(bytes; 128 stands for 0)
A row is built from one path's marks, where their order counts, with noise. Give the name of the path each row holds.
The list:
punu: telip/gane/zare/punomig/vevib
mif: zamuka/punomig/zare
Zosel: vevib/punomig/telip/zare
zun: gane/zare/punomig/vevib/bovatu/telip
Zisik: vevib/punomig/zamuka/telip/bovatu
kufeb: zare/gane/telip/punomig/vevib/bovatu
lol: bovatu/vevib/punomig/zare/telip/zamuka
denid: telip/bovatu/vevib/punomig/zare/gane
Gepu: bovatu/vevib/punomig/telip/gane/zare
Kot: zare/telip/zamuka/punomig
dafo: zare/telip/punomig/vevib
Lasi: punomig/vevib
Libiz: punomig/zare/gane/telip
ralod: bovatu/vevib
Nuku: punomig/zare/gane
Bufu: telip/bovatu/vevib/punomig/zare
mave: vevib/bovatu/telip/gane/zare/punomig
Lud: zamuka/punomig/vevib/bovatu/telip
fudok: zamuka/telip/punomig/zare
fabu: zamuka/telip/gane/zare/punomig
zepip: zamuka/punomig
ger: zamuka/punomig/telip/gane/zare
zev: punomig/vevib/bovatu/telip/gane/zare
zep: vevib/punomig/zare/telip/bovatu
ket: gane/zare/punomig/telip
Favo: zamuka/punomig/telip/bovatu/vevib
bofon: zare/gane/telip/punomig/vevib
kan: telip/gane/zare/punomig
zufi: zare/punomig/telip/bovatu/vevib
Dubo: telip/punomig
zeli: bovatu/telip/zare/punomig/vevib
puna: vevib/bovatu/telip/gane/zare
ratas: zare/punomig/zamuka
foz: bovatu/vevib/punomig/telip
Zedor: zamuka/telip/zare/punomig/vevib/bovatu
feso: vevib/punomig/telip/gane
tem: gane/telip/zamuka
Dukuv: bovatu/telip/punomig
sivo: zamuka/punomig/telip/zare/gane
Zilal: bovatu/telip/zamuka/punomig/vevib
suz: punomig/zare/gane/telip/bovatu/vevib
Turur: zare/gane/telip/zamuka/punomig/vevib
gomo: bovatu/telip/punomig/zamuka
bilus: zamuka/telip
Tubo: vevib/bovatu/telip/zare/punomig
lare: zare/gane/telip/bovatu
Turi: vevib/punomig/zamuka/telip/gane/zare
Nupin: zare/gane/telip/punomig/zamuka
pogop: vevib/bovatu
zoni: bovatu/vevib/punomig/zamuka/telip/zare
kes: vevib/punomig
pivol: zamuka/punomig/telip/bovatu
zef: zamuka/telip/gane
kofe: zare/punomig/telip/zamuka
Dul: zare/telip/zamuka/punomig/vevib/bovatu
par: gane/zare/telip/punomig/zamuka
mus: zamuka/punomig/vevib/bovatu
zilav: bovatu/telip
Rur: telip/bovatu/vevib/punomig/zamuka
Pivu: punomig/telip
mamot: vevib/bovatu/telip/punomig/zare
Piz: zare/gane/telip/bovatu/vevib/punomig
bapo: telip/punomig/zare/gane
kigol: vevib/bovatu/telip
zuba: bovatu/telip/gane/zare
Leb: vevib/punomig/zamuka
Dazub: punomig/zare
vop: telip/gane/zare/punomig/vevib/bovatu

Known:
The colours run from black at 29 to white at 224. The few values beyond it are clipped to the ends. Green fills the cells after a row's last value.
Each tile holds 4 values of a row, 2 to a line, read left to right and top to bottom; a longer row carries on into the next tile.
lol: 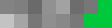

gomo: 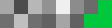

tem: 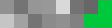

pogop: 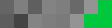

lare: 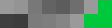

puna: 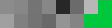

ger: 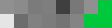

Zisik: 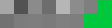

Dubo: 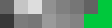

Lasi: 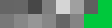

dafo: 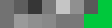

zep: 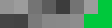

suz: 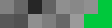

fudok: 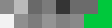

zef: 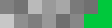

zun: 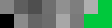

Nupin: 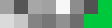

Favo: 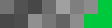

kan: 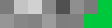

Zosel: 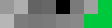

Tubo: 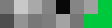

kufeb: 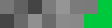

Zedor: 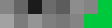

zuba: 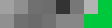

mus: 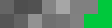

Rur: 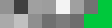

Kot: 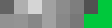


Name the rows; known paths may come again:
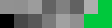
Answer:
zilav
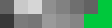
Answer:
Dubo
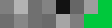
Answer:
mamot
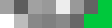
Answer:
ratas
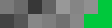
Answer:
zufi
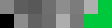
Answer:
zun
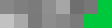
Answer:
lol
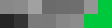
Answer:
pivol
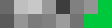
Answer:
mave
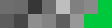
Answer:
ralod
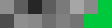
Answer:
zeli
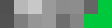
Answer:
kes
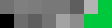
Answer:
kigol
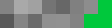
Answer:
ket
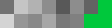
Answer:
fabu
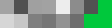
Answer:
Nupin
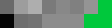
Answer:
foz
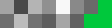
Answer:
gomo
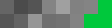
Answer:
mus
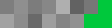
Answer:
bilus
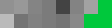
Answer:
Gepu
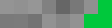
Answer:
Libiz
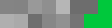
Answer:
kofe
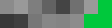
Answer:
zep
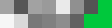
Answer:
par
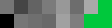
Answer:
Lud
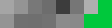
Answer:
zuba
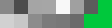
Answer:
Leb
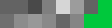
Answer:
Lasi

